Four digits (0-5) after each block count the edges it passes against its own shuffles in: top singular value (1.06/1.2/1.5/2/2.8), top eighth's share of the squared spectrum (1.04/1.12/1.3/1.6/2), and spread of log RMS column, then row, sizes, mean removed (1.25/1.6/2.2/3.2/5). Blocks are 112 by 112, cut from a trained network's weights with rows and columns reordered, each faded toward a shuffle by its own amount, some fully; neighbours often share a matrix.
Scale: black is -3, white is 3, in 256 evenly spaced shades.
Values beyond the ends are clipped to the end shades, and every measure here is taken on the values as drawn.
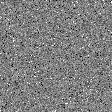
0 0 0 0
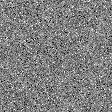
0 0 0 0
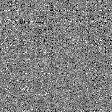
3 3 1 2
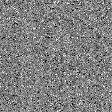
2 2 1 2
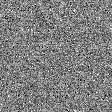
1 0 0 0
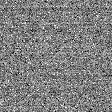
2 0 0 0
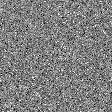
0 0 0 0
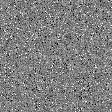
1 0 0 0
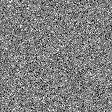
0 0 0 0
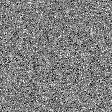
1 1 0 0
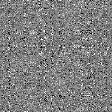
3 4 3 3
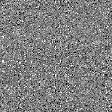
3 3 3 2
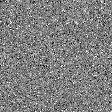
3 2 1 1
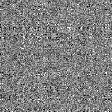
3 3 2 3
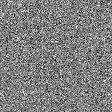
2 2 1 2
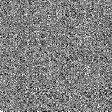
3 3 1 2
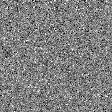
2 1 0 1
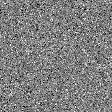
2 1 0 0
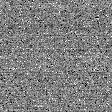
2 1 0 0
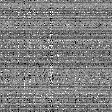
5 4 3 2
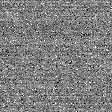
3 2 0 0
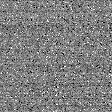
2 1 1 0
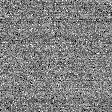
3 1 0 0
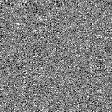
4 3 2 2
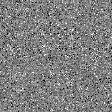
2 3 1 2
